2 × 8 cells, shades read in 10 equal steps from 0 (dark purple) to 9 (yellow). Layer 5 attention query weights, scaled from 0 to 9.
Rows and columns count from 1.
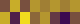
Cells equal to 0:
1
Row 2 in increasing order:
0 1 2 3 4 6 7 9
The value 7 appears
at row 1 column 2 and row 2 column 1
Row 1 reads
3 7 3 6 5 6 5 6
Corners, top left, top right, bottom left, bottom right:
3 6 7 3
